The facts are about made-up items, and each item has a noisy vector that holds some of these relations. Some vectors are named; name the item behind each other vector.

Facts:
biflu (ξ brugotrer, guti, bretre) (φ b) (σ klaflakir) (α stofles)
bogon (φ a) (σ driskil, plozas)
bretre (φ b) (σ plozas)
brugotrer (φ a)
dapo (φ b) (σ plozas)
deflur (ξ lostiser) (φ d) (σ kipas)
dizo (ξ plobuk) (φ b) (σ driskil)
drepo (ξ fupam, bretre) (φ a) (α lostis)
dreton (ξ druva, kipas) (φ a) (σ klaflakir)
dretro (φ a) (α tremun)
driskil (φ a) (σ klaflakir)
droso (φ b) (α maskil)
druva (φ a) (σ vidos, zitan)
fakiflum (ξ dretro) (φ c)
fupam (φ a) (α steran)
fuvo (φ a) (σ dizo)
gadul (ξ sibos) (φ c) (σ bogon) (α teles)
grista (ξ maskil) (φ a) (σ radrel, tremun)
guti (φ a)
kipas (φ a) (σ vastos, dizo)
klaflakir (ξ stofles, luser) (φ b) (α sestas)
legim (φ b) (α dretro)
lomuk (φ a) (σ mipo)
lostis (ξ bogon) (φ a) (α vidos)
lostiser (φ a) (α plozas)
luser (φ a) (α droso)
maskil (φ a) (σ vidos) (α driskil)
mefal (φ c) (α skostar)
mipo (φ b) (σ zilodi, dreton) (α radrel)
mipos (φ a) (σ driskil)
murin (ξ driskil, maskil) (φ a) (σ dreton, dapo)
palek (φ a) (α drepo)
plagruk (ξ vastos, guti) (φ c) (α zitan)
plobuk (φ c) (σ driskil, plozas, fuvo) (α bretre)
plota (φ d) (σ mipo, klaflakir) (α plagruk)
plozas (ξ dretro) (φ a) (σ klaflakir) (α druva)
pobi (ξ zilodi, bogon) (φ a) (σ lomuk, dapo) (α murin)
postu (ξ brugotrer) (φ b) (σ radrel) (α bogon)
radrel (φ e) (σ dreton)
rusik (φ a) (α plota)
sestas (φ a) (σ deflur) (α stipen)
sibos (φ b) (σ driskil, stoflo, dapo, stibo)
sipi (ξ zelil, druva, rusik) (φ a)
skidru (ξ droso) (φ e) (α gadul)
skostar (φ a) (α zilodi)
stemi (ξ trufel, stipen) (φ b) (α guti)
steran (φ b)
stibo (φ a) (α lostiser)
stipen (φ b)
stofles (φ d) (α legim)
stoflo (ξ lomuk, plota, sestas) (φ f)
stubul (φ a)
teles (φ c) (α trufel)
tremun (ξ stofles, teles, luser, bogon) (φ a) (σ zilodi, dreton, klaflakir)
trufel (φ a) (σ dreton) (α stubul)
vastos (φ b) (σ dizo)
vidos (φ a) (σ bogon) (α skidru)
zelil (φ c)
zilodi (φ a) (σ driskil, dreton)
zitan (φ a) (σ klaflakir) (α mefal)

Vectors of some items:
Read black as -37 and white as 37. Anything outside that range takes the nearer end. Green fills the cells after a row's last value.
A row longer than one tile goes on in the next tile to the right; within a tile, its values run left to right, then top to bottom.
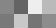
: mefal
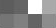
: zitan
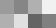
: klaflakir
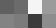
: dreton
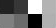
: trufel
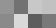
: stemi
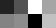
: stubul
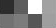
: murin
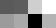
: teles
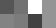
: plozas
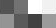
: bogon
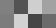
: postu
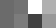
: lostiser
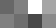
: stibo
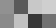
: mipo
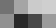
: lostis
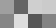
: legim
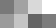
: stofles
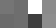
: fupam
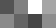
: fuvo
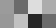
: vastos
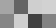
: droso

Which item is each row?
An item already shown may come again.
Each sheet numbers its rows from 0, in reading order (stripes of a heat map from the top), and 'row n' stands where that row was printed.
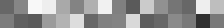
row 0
luser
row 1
klaflakir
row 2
biflu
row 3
plobuk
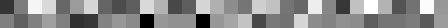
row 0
pobi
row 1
drepo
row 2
gadul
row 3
gadul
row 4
dizo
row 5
plagruk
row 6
stoflo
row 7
sipi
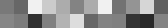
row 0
plobuk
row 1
klaflakir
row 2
drepo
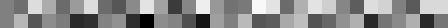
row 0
fakiflum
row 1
drepo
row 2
vidos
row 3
skidru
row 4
plota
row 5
deflur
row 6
sibos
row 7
sibos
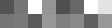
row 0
sipi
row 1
zilodi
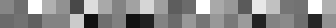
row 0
rusik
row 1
bretre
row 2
palek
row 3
skostar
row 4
zelil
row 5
driskil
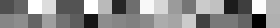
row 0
zilodi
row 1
druva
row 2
tremun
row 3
dizo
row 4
trufel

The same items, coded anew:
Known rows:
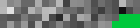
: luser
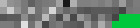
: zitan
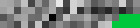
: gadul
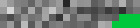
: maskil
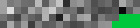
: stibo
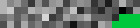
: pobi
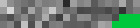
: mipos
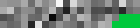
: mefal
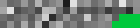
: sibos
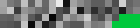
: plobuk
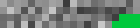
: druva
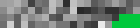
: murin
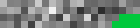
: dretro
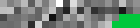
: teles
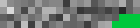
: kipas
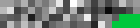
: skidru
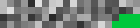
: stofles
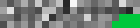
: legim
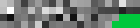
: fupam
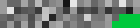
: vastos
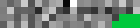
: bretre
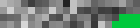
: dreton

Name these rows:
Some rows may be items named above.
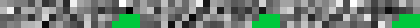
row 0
klaflakir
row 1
plobuk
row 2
skidru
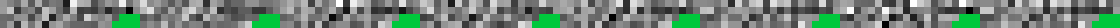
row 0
dizo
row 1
trufel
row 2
plagruk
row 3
deflur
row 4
gadul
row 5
stoflo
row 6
stemi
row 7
stoflo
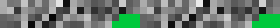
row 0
plobuk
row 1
plobuk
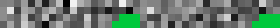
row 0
biflu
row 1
palek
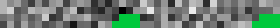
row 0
pobi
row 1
plota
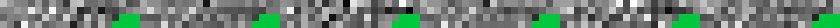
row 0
plozas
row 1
zitan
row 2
postu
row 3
driskil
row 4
skidru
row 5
bogon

